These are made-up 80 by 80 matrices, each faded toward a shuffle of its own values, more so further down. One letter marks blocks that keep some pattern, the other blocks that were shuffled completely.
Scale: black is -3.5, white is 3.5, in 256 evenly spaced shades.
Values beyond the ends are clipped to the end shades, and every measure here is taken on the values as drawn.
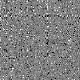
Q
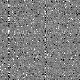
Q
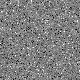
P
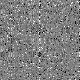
Q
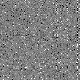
Q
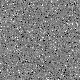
P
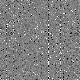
Q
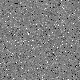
P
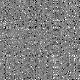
Q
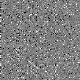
Q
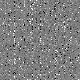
Q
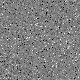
P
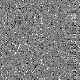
Q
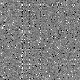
Q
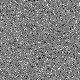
P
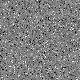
P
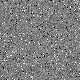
P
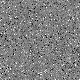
P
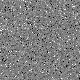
P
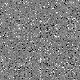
Q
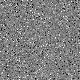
P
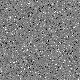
P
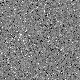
P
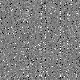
Q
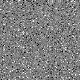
Q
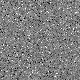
P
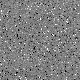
P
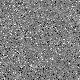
P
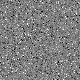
P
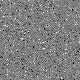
P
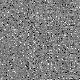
Q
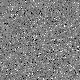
P
